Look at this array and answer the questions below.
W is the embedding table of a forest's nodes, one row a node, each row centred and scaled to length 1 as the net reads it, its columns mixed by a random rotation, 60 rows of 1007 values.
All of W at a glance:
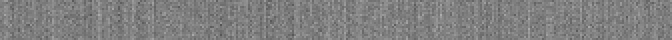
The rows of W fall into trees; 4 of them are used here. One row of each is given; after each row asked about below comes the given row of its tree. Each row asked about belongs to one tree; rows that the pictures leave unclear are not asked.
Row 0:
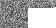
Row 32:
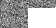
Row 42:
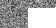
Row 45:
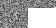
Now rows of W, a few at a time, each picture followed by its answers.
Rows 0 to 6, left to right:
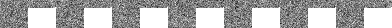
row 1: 0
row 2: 32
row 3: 32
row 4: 42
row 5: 42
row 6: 0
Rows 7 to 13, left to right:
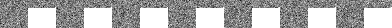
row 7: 42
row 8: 42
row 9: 0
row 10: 32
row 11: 0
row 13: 0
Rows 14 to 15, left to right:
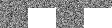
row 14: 0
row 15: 45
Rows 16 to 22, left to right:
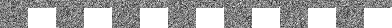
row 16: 42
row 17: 0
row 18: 0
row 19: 42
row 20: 45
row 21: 42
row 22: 0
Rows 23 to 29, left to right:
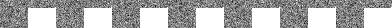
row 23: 0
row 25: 42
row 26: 42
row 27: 42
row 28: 45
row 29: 42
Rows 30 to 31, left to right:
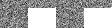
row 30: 0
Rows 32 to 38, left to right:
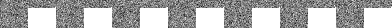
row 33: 32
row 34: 0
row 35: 32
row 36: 42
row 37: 45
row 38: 45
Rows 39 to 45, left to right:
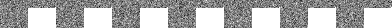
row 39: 42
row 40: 42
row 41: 0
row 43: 32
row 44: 45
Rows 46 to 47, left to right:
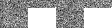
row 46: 32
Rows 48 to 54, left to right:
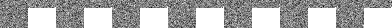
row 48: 0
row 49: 42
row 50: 45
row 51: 45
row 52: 42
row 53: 42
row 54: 45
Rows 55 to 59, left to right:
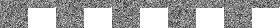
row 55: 0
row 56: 32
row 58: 0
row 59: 32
